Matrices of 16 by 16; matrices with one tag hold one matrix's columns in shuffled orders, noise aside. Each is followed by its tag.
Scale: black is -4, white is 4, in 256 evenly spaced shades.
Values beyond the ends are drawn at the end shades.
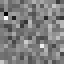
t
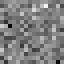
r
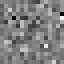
t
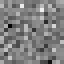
r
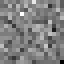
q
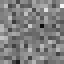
r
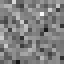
q
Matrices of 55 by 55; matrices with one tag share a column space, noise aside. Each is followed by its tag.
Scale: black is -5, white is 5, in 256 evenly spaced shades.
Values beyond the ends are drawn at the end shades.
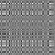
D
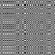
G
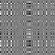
D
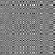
G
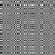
G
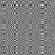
G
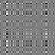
D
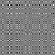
G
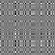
D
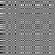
G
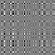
D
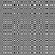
G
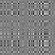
D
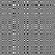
G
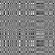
D
